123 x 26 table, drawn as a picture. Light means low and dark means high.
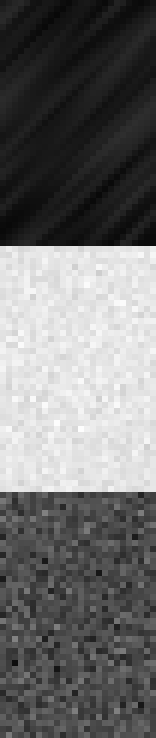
The table splits into 3 rows of 1 panel. Panel 1,1: very high, slanting up to the right, faint in contrast. Panel 2,1: very low, fine-grained, faint in contrast. Panel 3,1: high, fine-grained.
